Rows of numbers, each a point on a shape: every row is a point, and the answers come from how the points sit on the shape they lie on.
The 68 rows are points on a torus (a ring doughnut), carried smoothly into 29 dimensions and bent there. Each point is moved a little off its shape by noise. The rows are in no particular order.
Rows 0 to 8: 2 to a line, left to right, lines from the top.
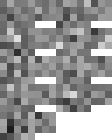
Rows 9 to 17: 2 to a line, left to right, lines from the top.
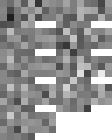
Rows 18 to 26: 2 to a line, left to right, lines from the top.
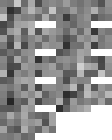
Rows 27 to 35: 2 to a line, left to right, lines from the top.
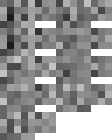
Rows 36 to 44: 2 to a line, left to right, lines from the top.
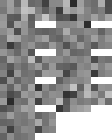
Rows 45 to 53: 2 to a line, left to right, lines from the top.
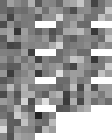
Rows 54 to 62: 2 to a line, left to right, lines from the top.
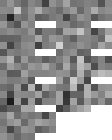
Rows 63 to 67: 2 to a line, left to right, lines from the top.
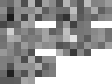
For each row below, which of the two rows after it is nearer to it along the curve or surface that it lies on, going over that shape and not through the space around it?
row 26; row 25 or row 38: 38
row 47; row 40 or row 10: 10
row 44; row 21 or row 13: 21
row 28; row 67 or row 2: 2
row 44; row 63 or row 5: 63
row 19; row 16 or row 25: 16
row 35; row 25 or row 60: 25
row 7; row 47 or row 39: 47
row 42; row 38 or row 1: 1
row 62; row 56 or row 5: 56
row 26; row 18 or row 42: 42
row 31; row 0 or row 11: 0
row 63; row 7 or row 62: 62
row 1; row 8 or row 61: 61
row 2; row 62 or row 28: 28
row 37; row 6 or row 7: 7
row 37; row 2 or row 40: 2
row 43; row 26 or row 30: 30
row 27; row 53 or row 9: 9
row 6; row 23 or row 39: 23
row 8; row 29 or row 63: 29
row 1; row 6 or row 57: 57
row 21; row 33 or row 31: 33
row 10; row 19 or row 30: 30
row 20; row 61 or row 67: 61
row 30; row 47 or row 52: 52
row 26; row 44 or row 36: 36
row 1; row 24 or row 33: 33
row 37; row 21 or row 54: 54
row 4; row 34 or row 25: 25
